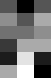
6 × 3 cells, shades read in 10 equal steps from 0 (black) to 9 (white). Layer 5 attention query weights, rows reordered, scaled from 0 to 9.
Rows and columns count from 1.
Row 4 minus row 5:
1 -2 5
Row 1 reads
3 0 3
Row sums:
6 14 13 14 10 15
